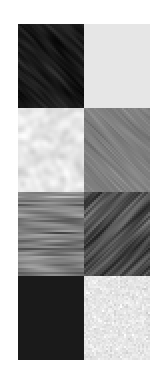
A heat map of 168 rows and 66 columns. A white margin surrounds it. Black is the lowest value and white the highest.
It is made of 4 by 2 panels. Panel 1,1: very low, slanting down to the right, faint in contrast. Panel 1,2: very high, flat. Panel 2,1: very high, blotchy, faint in contrast. Panel 2,2: middling, slanting down to the right, faint in contrast. Panel 3,1: middling, streaked across. Panel 3,2: low, slanting up to the right. Panel 4,1: very low, flat. Panel 4,2: very high, fine-grained, faint in contrast.
